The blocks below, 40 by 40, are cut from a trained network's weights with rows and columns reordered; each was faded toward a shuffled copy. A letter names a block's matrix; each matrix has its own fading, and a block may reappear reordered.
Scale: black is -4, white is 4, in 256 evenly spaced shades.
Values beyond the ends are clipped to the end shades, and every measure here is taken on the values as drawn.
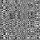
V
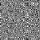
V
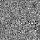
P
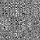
V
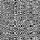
V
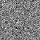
P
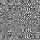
V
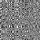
V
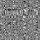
V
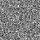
P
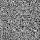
P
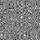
V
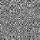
V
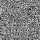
P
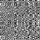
V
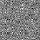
V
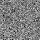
P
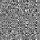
V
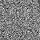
P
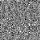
P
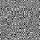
V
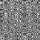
V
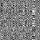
V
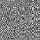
V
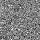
P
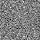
P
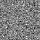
P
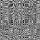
V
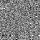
P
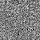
P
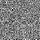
P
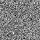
P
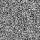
P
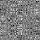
V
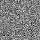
P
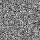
P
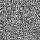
P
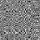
V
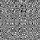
V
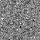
P
